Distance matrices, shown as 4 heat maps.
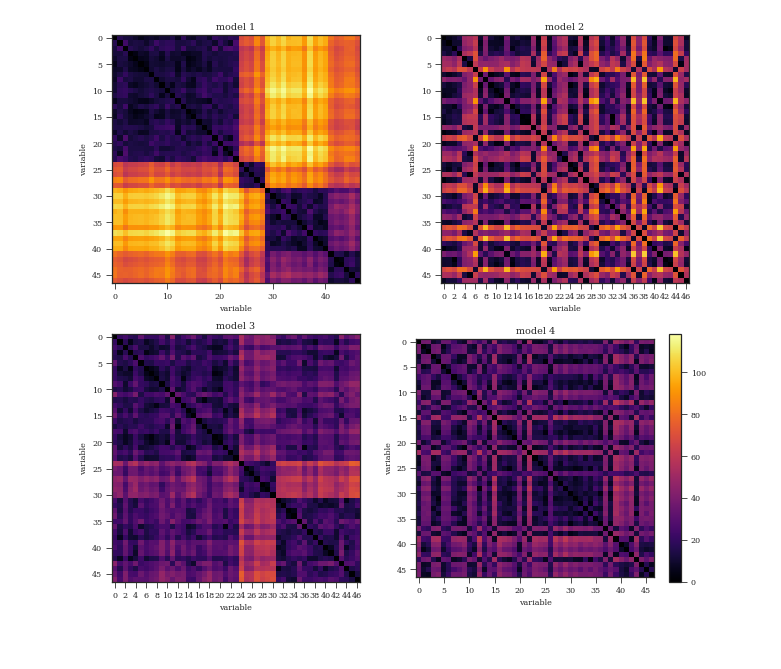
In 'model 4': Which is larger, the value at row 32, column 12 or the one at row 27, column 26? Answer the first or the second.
the second
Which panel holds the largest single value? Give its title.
model 1
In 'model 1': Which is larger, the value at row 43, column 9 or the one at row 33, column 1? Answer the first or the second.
the second
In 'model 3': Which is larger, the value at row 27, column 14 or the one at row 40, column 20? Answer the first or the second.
the first
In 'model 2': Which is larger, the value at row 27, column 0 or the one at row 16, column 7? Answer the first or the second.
the second
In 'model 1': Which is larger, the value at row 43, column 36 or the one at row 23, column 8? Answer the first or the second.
the first
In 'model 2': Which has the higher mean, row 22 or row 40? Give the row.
22
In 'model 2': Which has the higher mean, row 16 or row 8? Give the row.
8
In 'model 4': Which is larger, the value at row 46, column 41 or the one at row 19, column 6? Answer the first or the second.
the second
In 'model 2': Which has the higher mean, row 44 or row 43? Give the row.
44
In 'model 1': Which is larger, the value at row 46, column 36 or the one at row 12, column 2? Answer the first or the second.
the first
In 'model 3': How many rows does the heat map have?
47
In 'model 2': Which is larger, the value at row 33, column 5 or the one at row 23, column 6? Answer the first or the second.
the second
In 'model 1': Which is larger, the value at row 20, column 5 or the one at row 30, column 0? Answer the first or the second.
the second
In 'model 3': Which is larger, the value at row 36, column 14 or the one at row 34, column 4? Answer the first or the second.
the second
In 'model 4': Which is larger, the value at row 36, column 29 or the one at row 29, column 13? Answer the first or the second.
the second
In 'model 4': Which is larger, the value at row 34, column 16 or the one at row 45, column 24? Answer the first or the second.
the second
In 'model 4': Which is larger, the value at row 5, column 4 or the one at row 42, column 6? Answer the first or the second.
the first
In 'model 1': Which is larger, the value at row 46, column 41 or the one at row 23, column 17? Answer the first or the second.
the second
